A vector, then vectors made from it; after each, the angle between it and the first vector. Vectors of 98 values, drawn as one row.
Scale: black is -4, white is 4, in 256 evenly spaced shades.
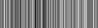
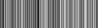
partly aligned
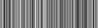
nearly opposite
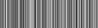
partly aligned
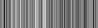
nearly opposite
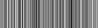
orthogonal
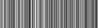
partly opposed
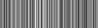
nearly opposite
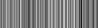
orthogonal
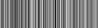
partly aligned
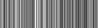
nearly opposite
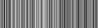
nearly opposite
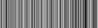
partly opposed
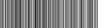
nearly parallel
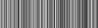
partly opposed
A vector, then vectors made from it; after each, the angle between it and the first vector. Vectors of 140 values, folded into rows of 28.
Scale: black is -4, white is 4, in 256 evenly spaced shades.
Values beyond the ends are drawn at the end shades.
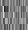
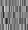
nearly opposite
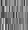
partly opposed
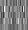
partly opposed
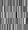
partly aligned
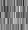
partly aligned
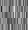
orthogonal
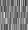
partly aligned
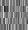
nearly parallel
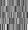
orthogonal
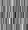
orthogonal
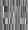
nearly parallel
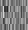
nearly parallel
